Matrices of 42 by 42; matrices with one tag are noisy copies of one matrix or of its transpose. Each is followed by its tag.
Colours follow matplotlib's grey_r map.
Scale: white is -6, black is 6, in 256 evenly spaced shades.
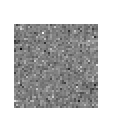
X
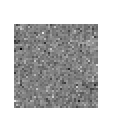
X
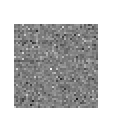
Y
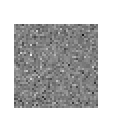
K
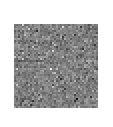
Y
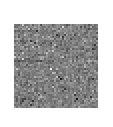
Y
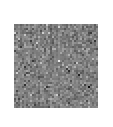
Y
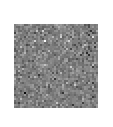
K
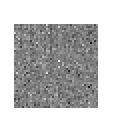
Y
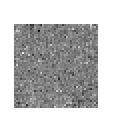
X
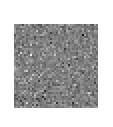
K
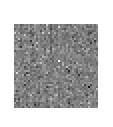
Y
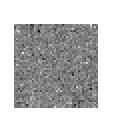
X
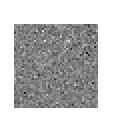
K
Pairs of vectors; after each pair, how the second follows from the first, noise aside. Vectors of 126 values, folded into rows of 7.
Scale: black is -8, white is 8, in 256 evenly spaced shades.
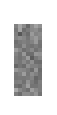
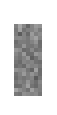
copied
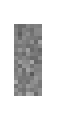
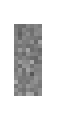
copied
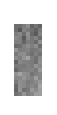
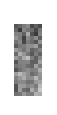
scaled up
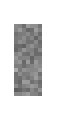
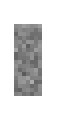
shuffled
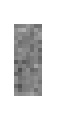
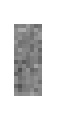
copied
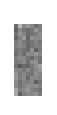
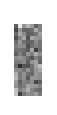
scaled up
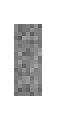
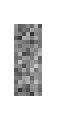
scaled up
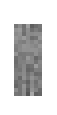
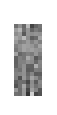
scaled up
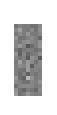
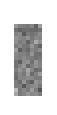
shuffled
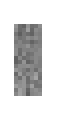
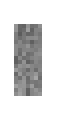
copied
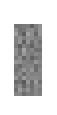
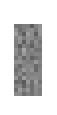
copied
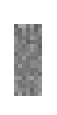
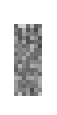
scaled up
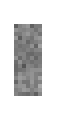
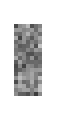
scaled up
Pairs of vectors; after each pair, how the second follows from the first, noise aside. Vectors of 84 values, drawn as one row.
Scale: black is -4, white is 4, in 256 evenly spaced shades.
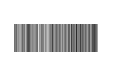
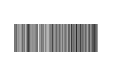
copied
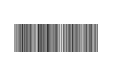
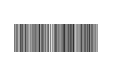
reversed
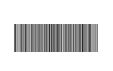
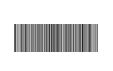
copied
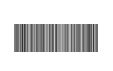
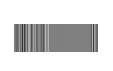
partly zeroed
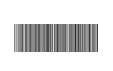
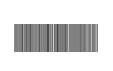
partly zeroed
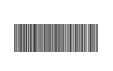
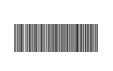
reversed
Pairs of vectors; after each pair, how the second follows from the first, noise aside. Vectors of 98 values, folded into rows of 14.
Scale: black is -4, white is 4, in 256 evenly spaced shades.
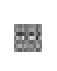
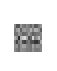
reversed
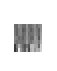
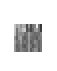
reversed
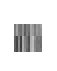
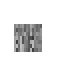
sign-scrambled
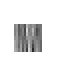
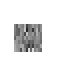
sign-scrambled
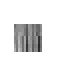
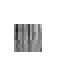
reversed
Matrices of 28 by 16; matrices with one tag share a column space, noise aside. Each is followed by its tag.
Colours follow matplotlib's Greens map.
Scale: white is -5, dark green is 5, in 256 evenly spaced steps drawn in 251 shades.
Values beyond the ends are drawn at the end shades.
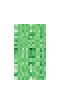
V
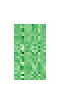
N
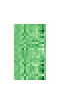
V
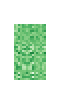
N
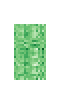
V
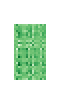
V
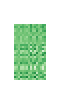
N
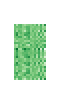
V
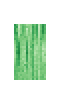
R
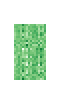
V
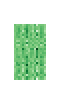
V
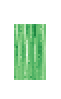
R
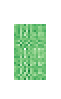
V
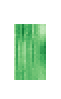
R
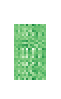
V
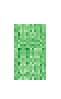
V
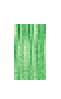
R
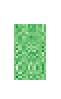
N
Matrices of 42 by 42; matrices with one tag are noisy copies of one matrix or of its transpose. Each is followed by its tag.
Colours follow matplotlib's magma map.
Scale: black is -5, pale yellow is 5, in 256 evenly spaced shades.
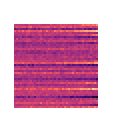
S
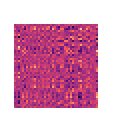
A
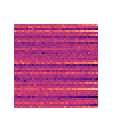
S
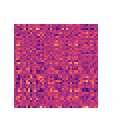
A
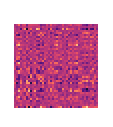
A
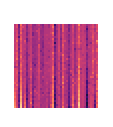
S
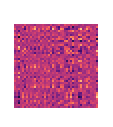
A
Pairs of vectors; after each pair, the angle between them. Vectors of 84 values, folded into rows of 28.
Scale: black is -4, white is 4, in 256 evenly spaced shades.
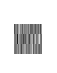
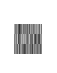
nearly opposite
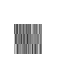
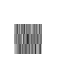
partly aligned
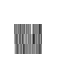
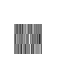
orthogonal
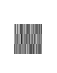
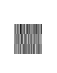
partly aligned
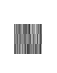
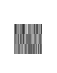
orthogonal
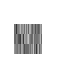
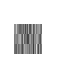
nearly opposite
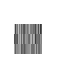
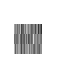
partly aligned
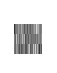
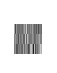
partly opposed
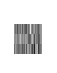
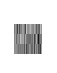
partly aligned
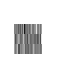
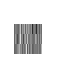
partly opposed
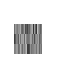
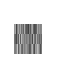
partly aligned
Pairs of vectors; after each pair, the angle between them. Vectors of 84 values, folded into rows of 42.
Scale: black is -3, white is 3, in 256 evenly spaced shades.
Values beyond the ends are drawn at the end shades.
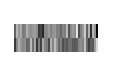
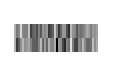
orthogonal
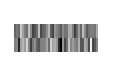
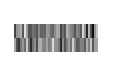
partly aligned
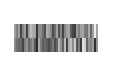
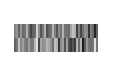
nearly opposite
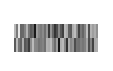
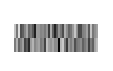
nearly parallel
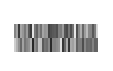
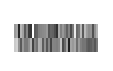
nearly parallel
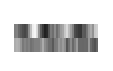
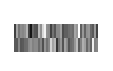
partly opposed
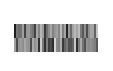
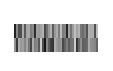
nearly parallel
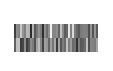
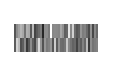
nearly parallel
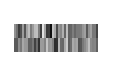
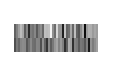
partly opposed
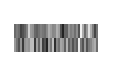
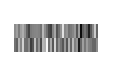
nearly opposite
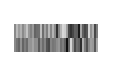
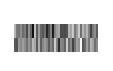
partly opposed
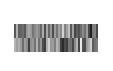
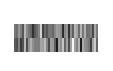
partly opposed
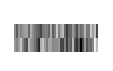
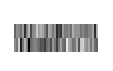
partly opposed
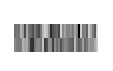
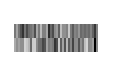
orthogonal
